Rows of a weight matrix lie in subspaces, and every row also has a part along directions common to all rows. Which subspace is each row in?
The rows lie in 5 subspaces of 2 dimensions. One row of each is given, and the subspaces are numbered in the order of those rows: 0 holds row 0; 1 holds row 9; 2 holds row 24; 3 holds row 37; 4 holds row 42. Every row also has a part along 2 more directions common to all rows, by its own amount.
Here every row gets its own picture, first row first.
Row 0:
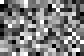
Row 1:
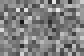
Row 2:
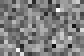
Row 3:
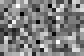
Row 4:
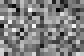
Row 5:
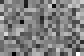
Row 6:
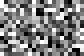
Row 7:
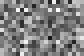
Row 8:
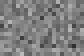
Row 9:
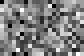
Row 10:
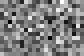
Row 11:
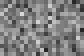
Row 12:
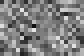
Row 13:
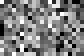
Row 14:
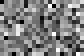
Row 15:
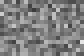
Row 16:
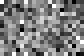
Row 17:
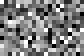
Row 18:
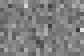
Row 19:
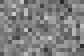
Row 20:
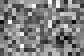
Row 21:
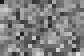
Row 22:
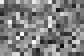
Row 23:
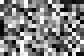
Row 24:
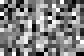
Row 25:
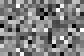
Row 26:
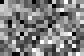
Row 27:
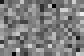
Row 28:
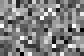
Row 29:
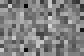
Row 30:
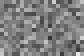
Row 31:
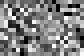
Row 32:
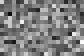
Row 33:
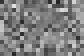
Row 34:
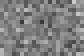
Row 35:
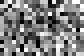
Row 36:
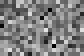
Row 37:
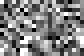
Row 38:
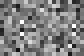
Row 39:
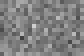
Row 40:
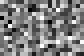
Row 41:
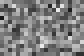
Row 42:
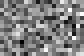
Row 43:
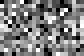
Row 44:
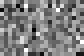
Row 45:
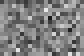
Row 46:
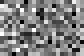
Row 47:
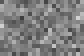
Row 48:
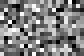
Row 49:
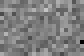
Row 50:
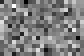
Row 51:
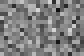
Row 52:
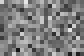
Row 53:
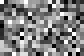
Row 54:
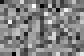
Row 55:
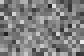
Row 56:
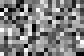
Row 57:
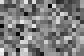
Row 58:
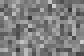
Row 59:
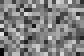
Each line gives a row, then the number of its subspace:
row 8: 0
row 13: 2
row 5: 3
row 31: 3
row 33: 4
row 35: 2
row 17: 0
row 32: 1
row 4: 3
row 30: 3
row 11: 2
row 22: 1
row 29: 2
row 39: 2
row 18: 2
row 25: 0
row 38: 0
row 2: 0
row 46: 0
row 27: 4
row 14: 3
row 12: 3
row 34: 3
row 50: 4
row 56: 2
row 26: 1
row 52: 1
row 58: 4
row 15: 1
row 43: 4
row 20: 3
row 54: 4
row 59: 3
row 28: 0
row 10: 4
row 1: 3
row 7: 3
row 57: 3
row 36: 0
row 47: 0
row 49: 4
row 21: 1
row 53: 0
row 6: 0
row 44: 2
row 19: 4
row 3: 2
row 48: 2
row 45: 1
